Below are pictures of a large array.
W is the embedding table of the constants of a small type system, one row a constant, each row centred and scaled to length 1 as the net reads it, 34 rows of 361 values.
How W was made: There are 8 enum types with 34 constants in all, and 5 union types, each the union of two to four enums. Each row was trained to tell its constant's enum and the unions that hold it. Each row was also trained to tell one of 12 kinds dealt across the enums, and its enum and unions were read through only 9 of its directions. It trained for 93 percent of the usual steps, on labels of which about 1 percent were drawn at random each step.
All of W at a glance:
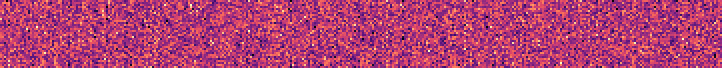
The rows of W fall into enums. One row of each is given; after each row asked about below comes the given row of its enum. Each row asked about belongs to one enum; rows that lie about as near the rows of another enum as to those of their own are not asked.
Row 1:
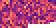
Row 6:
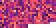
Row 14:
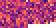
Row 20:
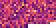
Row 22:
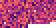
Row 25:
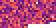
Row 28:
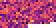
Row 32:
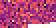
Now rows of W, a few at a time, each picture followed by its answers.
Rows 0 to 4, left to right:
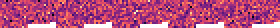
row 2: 6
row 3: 14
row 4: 1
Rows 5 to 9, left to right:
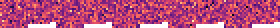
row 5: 22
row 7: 20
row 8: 6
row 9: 28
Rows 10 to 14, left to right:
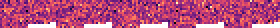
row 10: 20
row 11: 1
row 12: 25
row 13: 6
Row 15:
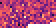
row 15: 20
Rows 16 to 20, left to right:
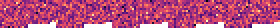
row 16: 22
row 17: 25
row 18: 22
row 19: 20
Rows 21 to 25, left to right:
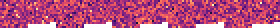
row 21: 28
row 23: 14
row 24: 28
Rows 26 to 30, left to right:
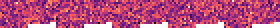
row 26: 14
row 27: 22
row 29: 1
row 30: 6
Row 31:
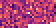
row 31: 14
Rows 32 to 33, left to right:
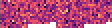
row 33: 22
